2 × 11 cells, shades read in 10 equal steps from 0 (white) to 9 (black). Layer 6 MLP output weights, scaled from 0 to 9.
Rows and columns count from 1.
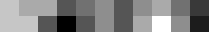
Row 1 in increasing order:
2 3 3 3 4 4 5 5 6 6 7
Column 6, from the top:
4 4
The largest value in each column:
2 3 6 9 6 4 6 4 3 5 8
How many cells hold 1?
0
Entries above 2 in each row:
10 8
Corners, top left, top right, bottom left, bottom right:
2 7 2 8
